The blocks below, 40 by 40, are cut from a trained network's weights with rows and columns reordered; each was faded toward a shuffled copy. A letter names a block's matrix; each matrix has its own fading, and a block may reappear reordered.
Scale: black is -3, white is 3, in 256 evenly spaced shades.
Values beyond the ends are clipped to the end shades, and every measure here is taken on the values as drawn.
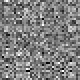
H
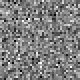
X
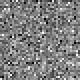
X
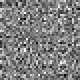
H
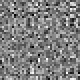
H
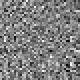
H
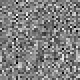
H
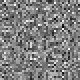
H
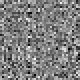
H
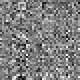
H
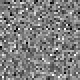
X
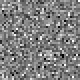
X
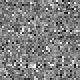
X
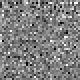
X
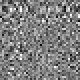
H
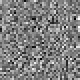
H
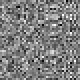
H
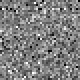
X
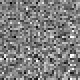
H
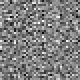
H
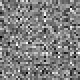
H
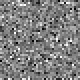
X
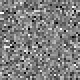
X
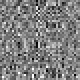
H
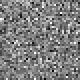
X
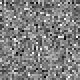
X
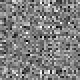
H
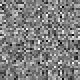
H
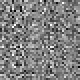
H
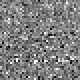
X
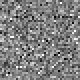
X
